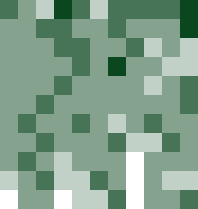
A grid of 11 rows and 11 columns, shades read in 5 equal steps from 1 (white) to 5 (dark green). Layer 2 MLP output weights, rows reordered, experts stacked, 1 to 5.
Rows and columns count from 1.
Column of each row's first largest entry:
4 11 4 7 4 3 2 3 2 3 7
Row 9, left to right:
3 4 3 2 3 3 3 1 3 3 3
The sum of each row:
41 38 34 34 34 35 35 34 31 28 27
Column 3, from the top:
2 4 3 3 3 4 3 4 3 4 3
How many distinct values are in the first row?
4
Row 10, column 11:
2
